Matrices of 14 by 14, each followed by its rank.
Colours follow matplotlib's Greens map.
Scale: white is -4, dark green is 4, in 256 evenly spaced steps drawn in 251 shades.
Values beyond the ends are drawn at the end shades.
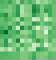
three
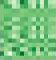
two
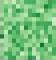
full rank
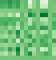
two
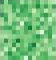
full rank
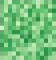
full rank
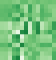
two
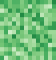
full rank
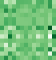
two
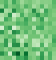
three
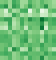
three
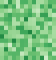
full rank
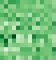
three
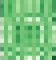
two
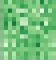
three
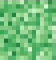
full rank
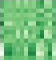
two
